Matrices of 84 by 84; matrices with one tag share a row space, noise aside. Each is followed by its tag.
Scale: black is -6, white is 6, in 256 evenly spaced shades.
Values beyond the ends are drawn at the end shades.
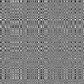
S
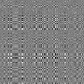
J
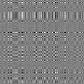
J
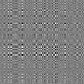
J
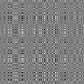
J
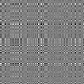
S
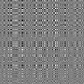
J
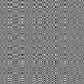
J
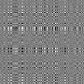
J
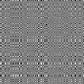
S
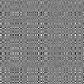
S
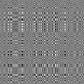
J
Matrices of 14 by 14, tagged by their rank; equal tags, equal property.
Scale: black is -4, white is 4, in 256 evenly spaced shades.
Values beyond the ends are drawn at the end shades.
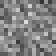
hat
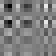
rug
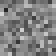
hat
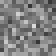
hat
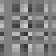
rug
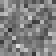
hat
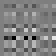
rug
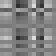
rug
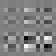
rug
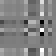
rug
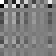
rug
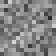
hat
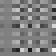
rug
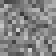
hat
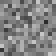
hat
